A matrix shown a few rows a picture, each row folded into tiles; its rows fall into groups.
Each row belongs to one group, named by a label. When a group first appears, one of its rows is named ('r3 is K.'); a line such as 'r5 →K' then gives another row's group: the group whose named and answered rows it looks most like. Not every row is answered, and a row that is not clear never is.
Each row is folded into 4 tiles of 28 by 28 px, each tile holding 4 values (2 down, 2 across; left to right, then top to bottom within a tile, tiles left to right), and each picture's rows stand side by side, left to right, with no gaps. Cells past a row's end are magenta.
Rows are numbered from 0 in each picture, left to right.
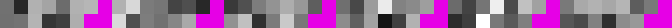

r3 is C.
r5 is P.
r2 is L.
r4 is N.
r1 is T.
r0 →C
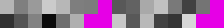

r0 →P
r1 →C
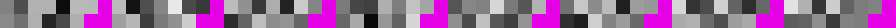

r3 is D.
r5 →N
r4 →C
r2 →N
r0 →C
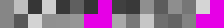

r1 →C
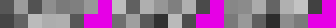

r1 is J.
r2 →J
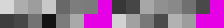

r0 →P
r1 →L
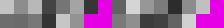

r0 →J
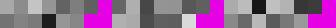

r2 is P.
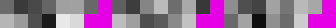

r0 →L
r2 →D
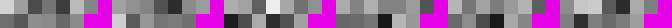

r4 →J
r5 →T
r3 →J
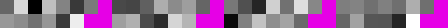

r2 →N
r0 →D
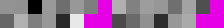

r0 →D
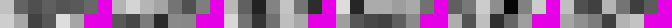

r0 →L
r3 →J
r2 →L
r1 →P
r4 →C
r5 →L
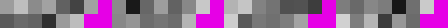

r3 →C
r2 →T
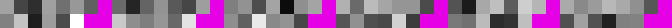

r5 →J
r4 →C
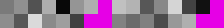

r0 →N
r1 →P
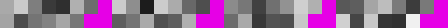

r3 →C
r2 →D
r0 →T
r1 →P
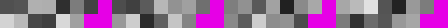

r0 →L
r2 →N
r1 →L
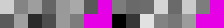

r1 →N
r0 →J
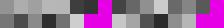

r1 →L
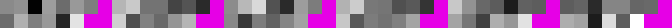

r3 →T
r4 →T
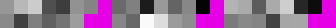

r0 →T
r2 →P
